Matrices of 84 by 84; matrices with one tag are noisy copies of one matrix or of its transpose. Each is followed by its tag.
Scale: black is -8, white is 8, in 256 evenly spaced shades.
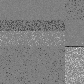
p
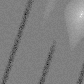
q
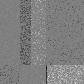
p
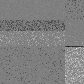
p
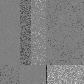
p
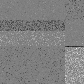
p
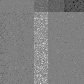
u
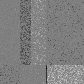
p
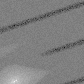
q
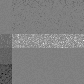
u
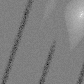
q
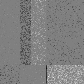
p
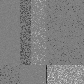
p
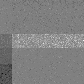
u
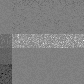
u
